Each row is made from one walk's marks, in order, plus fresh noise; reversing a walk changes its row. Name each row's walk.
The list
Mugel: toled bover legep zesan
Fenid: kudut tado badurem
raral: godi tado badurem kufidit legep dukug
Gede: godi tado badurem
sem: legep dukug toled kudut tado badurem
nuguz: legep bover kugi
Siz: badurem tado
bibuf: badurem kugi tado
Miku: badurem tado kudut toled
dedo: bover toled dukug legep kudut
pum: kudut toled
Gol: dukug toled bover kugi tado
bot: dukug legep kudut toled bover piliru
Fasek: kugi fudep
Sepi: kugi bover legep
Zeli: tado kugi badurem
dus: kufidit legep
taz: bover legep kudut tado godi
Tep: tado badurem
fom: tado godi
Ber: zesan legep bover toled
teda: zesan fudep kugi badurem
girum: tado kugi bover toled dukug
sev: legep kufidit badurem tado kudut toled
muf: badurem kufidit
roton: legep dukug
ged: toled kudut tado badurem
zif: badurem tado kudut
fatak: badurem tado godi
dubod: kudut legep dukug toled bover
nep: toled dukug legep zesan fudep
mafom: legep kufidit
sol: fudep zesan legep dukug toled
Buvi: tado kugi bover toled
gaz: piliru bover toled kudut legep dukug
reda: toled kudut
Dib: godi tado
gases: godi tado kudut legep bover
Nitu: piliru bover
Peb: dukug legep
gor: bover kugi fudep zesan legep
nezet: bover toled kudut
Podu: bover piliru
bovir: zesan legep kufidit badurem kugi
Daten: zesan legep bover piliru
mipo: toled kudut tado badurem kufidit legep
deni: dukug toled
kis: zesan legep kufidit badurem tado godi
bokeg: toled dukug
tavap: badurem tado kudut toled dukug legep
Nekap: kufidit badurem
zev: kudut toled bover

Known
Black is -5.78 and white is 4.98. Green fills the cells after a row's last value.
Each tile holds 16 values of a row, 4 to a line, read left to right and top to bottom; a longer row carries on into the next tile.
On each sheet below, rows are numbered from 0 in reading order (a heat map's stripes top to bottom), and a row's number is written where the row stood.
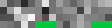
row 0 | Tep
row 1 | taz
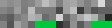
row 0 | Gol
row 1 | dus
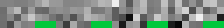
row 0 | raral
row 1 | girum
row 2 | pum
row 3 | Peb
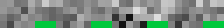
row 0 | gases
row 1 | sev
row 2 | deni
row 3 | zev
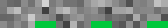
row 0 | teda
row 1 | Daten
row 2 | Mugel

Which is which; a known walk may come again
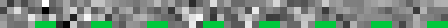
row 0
Nekap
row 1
roton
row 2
mipo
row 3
Siz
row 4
Dib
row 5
Gede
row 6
bot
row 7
taz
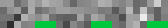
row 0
dedo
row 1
Ber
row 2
bibuf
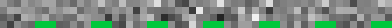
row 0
sol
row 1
gor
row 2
Sepi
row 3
fom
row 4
Zeli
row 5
bovir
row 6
Mugel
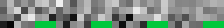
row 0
Peb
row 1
pum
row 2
deni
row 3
girum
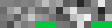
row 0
raral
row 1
Tep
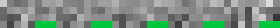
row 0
Miku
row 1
sev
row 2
Buvi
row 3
dubod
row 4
nuguz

